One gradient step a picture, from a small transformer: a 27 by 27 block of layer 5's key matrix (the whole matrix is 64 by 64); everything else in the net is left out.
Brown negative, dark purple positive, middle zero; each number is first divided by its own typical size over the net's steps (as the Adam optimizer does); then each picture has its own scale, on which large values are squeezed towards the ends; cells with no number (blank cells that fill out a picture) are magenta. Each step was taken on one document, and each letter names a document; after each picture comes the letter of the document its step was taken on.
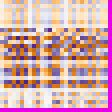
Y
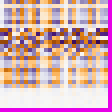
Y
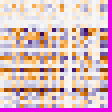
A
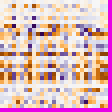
A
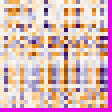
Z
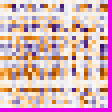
A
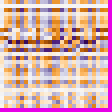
Y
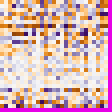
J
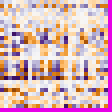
J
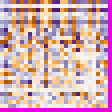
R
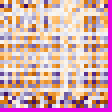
R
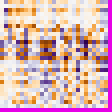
Z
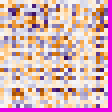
J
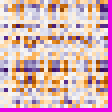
Z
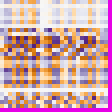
Y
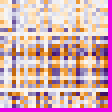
R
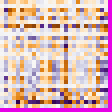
Z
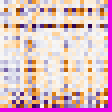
Z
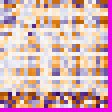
R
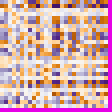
R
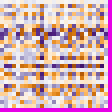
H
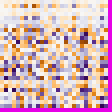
A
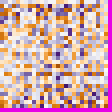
H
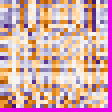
R
